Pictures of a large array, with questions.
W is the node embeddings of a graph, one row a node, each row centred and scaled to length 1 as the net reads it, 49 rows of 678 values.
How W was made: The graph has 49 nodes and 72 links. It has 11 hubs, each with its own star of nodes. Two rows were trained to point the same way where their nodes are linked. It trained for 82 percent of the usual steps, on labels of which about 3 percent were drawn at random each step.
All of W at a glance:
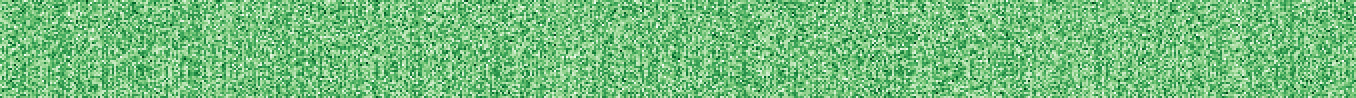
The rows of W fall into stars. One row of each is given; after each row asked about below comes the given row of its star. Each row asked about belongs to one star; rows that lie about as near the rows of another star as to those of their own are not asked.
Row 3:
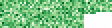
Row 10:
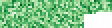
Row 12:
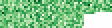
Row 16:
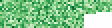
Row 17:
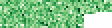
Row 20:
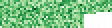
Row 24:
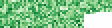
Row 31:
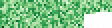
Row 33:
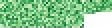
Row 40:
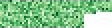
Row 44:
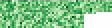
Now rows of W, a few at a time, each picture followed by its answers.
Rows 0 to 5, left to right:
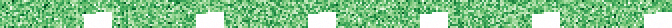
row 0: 20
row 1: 24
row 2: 17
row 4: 24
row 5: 17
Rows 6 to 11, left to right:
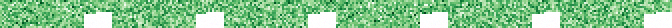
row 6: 40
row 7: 12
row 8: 3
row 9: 40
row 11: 44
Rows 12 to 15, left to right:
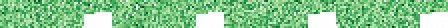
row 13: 16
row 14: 3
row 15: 33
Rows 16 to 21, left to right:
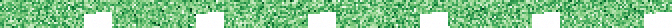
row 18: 31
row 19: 31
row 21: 44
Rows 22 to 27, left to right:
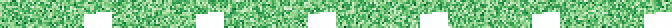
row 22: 40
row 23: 3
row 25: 33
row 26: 33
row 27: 10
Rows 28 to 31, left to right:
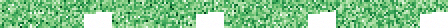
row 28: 40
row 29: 31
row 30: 16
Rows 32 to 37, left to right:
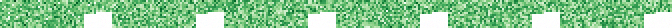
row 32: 31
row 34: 44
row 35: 31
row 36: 20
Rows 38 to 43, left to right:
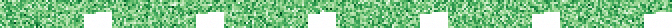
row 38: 24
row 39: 33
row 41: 20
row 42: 10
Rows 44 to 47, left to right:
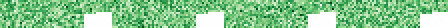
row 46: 20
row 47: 40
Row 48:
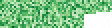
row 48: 16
